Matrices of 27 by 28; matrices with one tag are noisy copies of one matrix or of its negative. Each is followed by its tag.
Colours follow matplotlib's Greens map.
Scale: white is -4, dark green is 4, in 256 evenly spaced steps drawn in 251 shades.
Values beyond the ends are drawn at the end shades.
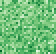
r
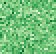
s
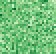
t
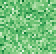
s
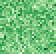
s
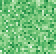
r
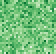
r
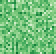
t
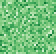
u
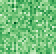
t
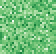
s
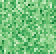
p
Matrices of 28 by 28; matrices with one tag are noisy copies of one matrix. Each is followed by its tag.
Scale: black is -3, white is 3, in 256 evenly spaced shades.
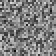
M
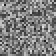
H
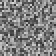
M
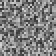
M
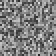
M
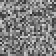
H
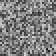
H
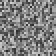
M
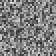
M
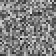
H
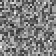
M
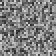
M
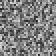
M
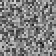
M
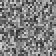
M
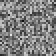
H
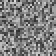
M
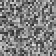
M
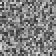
M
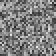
H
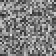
H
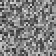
M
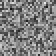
M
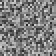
M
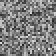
H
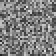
H
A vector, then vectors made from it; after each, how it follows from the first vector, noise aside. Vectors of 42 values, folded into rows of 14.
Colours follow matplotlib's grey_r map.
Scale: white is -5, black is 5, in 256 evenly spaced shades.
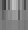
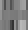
wrapped around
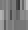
wrapped around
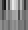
scaled up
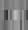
wrapped around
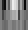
scaled up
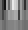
scaled up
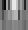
scaled up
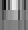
scaled up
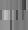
wrapped around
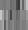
wrapped around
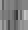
wrapped around
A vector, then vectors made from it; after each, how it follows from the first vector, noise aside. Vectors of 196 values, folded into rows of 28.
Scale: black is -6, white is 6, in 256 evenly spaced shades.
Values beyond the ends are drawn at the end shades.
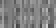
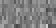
sign-scrambled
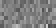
sign-scrambled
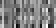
scaled up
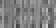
copied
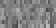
sign-scrambled
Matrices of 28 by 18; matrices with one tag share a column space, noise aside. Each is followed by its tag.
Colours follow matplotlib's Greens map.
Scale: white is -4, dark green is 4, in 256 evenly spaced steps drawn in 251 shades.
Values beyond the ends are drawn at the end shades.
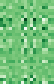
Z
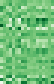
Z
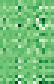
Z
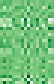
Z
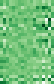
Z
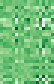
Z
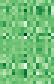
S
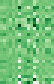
Z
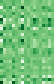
Z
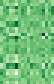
S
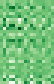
Z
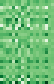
Z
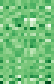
Z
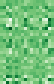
Z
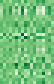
S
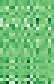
Z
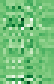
Z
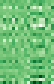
Z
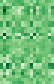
S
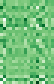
Z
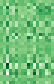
S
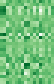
S
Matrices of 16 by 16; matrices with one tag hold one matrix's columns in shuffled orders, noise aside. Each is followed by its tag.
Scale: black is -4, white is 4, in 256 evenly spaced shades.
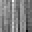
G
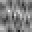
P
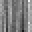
G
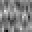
P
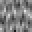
P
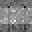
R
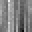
G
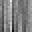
G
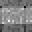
R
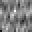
P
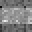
R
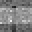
R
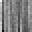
G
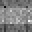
R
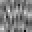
P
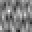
P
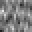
P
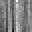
G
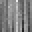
G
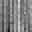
G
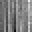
G
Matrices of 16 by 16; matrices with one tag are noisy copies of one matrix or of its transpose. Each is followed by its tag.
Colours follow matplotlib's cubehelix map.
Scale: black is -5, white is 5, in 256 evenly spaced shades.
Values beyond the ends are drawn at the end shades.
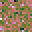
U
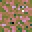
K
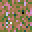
K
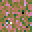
K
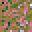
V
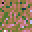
V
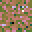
K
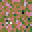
K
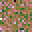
U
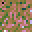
V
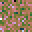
U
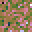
V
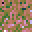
V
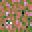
K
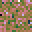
U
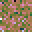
U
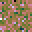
U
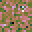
K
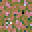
K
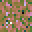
K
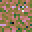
K
